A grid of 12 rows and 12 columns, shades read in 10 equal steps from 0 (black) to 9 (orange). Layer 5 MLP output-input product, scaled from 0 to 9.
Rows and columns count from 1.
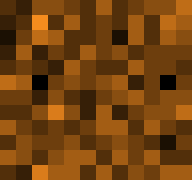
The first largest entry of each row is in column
12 3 3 2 5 1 9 4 1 2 1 3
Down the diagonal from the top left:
3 3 7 4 6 4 4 2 3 3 3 6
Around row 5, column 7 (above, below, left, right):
4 5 4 3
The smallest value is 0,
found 2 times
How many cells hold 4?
34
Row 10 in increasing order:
1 3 3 3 4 4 4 4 4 5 5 5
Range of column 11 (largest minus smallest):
7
